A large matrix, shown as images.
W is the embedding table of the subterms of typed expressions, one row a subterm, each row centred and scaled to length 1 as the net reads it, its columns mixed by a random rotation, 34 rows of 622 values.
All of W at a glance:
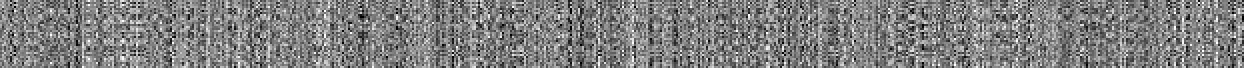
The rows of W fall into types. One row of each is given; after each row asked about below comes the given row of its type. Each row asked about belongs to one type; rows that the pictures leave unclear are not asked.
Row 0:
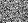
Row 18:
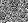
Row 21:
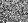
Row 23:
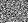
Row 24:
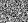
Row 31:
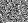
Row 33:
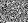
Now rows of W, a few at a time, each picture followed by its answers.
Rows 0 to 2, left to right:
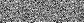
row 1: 23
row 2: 0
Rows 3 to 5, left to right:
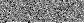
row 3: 23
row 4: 31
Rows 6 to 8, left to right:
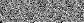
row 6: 31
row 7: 18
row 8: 18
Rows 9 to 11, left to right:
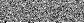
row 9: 21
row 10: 0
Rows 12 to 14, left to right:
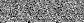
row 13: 31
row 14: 33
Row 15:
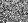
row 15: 21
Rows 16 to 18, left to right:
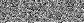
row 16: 18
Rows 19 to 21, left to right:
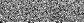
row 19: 31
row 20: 0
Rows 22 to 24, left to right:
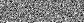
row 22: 33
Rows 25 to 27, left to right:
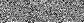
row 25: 23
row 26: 21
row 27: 23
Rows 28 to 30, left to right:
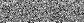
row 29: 0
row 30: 21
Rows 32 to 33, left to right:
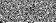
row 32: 31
